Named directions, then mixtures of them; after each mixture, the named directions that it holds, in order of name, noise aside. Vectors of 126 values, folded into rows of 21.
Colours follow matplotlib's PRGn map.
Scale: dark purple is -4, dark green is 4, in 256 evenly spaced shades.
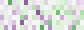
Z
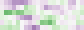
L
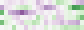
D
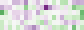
D, L, Z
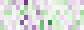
L, Z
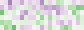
D, L, Z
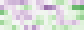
D, L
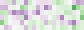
D, Z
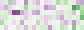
D, Z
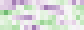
D, L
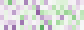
Z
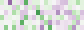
Z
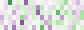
Z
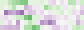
L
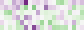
D, L, Z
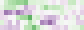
L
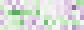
D, L, Z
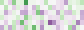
L, Z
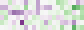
D, Z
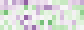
D, L, Z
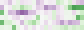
D
